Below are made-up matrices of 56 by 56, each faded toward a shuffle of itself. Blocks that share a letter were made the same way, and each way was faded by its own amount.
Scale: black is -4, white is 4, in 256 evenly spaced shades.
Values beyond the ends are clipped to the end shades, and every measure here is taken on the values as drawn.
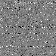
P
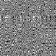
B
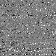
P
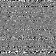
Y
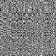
B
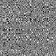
B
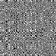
B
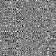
B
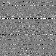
Y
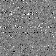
P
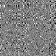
B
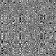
B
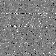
P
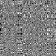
B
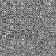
B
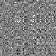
B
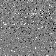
P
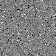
P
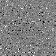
P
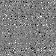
P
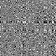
B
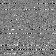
Y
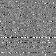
Y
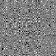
B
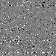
P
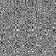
B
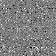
P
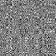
B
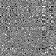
B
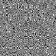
B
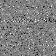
P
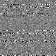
Y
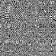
B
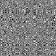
B
